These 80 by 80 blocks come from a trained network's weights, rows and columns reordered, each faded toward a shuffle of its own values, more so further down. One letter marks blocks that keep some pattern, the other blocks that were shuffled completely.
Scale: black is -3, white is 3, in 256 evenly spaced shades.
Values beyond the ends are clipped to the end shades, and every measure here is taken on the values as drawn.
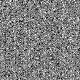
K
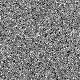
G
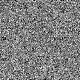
K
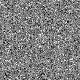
K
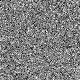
G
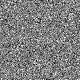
K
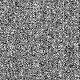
K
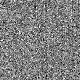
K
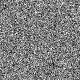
G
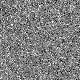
G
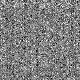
K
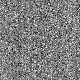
K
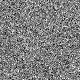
G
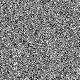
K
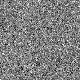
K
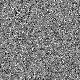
G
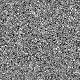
G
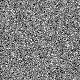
G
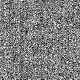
K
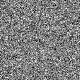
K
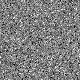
G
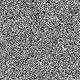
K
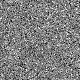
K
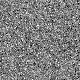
G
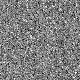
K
